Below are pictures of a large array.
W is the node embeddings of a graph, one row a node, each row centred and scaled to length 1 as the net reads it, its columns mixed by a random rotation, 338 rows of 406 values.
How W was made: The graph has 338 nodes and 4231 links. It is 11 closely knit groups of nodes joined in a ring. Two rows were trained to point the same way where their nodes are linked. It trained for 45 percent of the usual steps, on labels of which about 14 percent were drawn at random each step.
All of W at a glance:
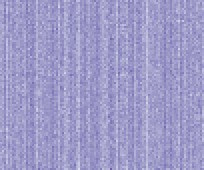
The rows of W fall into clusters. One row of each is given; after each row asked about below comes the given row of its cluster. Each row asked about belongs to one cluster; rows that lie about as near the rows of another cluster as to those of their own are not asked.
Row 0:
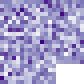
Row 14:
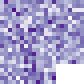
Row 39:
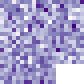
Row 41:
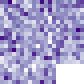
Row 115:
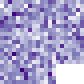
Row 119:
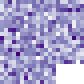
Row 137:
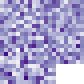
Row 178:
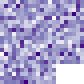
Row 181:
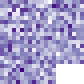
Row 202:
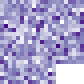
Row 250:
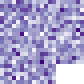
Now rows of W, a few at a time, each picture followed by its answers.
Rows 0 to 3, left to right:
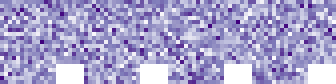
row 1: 0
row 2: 115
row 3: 119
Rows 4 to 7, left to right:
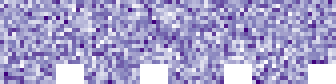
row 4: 178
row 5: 39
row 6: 41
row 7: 14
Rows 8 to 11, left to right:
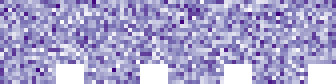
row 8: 0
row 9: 41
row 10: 250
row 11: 202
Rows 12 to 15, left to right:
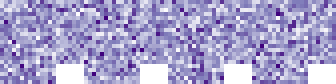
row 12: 115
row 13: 250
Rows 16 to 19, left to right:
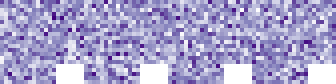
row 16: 41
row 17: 137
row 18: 178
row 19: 202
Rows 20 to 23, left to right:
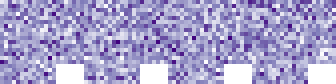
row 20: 202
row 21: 137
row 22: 202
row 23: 41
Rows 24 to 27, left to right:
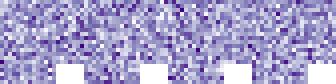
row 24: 202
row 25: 115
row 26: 14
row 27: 0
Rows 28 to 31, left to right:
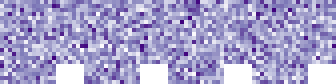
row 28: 181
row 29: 14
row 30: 250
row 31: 181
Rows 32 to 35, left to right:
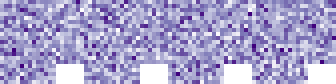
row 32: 250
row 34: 250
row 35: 14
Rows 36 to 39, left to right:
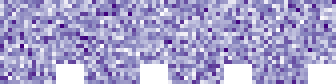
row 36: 14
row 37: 115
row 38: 250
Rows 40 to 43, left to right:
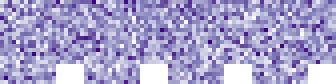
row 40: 137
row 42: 0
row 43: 137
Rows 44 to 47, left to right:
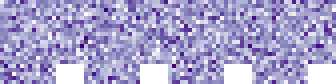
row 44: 178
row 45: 41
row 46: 178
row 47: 250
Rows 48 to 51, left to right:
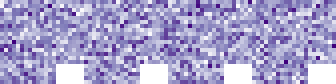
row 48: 115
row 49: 202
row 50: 115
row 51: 181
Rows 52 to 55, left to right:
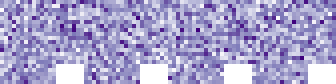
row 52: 39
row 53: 41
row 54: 39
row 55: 202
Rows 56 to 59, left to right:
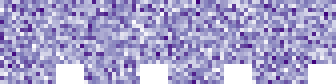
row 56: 181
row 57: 115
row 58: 115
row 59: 181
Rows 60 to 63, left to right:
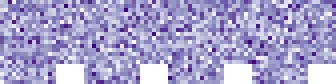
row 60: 181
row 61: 41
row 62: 0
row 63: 202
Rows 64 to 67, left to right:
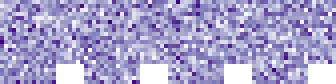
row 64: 119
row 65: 181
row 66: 115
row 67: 115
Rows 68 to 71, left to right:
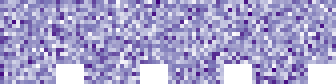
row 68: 0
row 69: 202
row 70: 250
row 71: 178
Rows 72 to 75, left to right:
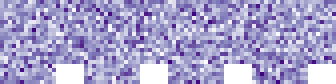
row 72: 178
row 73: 0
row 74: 202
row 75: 250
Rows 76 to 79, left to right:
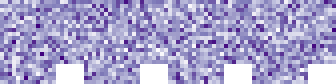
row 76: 137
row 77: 0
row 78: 137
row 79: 202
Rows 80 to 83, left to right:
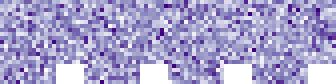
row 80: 119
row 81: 119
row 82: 250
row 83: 39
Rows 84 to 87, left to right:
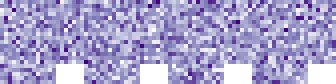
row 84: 137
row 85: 202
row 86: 115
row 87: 178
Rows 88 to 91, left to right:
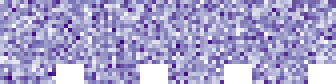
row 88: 137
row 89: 39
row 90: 202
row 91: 41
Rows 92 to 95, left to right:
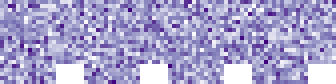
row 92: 14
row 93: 39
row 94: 250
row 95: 115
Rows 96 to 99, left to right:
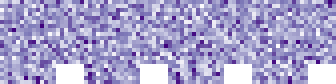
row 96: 137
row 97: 178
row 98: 137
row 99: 137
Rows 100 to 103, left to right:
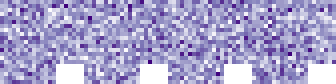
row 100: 181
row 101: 137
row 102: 202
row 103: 119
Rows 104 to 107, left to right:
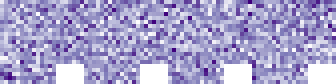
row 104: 137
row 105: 250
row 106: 250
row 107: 0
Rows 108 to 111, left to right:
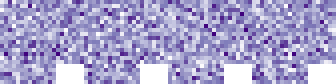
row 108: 137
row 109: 178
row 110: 41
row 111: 137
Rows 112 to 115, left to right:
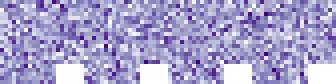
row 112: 39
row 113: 14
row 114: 250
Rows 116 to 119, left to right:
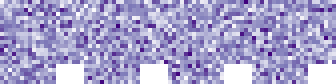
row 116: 115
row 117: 119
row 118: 250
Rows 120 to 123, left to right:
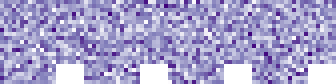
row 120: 0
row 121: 202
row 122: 250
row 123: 202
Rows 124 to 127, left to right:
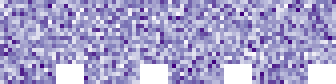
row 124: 115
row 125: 0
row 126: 178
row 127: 39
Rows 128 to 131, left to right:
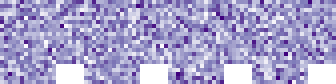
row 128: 250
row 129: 181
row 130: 41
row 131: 137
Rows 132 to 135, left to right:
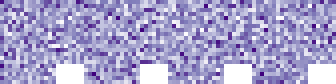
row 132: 0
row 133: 250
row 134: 202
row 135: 39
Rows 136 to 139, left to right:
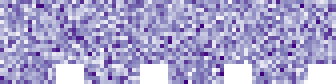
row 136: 39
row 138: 119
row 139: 119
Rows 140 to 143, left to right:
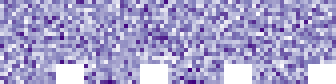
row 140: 14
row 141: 39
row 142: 178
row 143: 115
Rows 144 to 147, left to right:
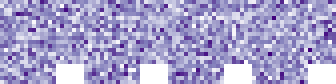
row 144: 115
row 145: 119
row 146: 119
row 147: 250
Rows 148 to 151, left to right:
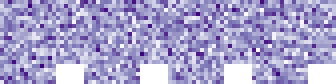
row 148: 115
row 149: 41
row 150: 115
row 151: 115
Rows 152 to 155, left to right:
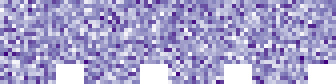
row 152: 137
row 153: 202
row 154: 181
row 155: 14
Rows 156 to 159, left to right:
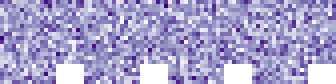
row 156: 41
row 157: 202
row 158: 137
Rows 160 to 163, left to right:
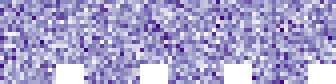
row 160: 0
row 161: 39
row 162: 41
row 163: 39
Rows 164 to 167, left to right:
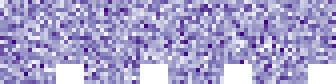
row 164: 115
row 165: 181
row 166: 119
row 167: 14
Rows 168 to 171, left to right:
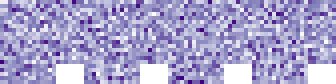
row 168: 202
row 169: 137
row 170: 178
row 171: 0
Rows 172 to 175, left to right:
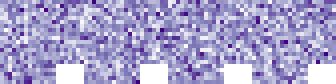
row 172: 39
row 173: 41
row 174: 115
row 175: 137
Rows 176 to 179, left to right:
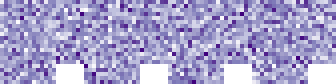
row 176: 250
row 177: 39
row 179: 181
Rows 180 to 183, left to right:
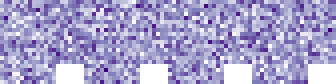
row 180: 137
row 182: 202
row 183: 41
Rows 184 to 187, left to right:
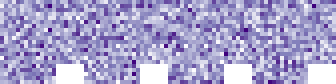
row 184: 119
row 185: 181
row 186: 41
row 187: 39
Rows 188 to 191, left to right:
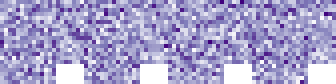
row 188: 119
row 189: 181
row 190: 202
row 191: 181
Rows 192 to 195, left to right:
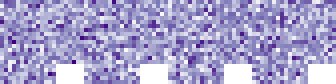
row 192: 14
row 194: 137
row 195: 202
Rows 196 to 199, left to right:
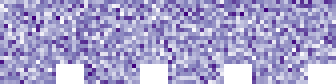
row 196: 202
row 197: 178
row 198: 0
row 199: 0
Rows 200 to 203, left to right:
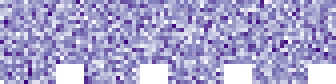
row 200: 250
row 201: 0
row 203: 137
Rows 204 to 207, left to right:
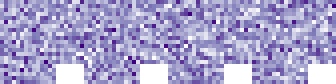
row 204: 178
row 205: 181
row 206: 115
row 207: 202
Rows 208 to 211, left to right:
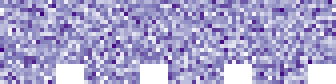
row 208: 181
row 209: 137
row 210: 0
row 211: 250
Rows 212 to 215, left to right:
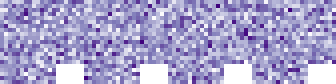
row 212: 202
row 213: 202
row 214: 119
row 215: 250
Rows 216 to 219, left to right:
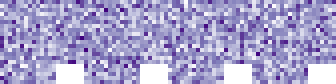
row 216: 14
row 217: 181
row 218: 14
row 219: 137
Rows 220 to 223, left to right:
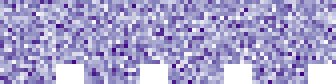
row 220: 14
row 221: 119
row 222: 178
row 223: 119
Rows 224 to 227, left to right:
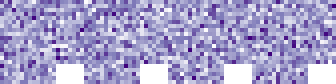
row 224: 0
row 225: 115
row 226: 137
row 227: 119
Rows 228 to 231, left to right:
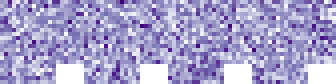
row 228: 137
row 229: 14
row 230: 39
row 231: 39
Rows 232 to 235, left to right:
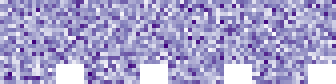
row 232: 137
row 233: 178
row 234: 181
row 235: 181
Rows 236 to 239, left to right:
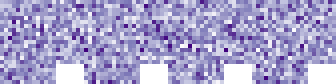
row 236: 119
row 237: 39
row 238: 14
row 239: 178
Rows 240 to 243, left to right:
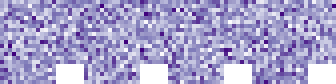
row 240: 202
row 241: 0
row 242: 0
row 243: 119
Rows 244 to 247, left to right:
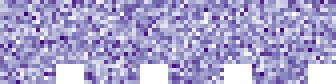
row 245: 137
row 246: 178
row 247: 39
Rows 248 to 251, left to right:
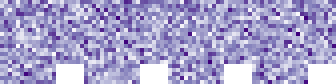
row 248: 115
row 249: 0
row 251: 41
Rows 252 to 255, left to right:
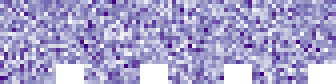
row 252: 0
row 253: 115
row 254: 14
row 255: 137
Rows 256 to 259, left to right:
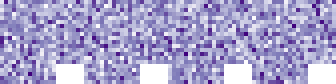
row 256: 14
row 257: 137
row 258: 119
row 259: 39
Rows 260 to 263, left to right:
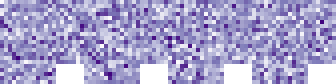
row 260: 202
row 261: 115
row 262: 14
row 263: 137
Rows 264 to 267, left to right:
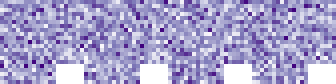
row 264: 181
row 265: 41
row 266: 250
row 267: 181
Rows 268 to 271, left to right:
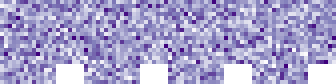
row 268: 119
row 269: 181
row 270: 0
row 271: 14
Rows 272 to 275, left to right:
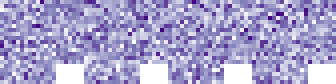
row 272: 137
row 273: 41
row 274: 119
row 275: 202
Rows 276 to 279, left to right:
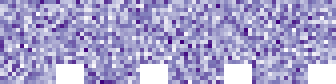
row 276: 14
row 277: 39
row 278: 119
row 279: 0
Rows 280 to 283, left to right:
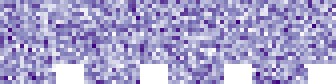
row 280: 14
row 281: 41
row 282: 115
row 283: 178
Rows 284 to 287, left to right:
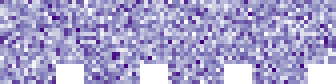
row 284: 41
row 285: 115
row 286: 250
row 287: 178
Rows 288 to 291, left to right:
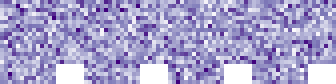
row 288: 41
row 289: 181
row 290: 250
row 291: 202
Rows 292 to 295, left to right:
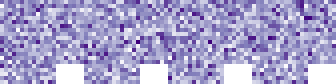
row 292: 181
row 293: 202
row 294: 0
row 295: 41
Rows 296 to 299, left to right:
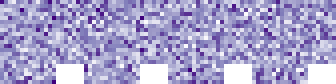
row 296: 41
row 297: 0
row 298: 115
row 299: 119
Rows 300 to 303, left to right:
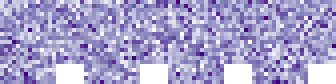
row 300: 115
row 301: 202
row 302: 41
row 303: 178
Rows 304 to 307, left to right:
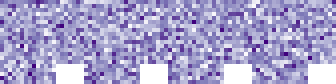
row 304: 14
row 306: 0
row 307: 115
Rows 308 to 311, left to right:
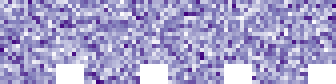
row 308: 115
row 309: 41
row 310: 115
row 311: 202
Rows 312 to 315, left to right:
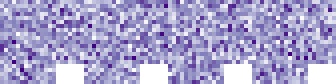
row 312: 115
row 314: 39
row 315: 119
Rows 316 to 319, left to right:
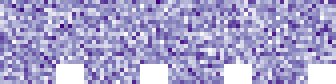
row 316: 181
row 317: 250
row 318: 115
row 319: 39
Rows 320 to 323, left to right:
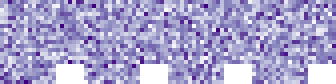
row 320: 39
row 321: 250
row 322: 119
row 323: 202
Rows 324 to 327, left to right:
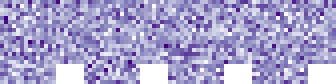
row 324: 137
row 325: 178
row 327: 202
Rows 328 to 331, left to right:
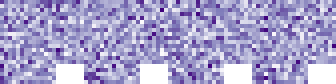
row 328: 0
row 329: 178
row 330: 115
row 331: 178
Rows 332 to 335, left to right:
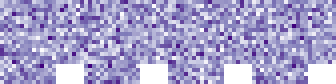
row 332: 115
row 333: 178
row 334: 202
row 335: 115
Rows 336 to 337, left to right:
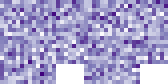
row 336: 0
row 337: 202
